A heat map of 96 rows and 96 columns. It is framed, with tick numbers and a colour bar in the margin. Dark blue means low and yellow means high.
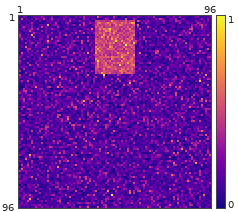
Average level on the scale: 20%. Ninth with the highest average: top middle. Stripes: none. Odd patch: higher, in the top middle. Histogram: skewed, a long tail of high values.
